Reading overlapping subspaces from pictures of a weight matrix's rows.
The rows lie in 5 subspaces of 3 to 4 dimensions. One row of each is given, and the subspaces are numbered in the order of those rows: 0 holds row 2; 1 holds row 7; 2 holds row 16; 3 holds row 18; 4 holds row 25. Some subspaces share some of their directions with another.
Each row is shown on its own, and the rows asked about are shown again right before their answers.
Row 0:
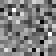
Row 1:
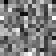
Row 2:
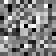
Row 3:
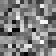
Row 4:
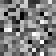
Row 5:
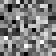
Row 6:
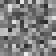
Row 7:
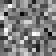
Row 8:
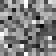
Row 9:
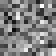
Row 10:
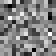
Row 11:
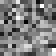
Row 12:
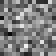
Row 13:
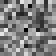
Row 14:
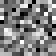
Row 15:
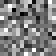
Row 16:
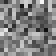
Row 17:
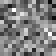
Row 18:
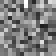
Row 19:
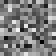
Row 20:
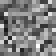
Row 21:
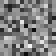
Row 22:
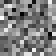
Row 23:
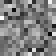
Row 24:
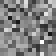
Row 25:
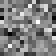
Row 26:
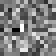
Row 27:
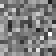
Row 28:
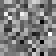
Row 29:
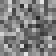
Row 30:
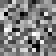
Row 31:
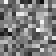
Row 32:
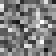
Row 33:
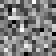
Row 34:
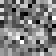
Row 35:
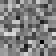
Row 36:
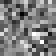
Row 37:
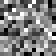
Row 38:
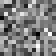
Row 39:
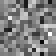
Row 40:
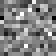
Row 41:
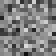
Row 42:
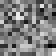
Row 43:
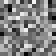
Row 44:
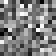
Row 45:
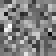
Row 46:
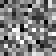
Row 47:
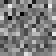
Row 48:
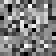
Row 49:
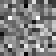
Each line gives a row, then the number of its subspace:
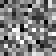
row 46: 4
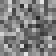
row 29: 3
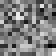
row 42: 0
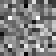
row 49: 3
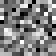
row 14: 4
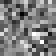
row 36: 2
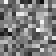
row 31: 2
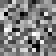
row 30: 1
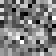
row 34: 4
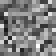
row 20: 1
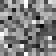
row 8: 3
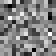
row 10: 4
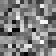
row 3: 0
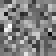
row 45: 1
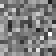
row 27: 2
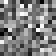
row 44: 2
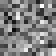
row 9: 0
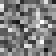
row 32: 2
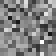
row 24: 3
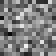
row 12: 4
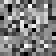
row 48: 0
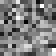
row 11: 0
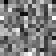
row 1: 2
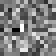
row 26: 2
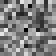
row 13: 2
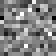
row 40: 4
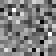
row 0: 2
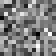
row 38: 1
